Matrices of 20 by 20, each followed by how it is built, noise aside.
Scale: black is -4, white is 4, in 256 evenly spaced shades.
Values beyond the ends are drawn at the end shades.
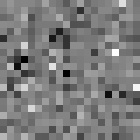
noise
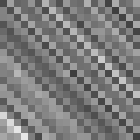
Toeplitz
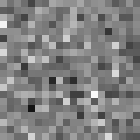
noise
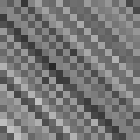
Toeplitz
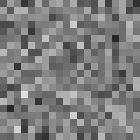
noise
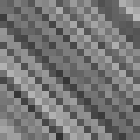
Toeplitz
